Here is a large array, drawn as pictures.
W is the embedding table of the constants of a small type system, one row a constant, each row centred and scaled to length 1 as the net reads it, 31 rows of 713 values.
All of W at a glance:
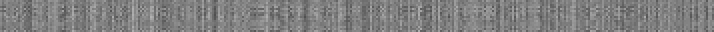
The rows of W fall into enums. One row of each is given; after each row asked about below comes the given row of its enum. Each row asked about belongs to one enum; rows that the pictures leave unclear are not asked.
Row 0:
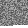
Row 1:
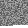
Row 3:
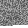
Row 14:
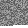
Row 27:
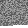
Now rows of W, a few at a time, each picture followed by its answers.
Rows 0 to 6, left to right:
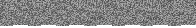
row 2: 14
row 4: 1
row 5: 3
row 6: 27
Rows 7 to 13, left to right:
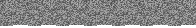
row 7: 27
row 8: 14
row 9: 14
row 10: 27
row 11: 27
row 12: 1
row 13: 14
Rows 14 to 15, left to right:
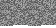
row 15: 14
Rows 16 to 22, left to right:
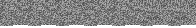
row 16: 0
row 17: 0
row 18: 27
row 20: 0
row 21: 3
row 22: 3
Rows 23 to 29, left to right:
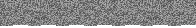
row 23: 1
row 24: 3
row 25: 1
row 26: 14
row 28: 3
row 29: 27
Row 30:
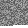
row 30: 14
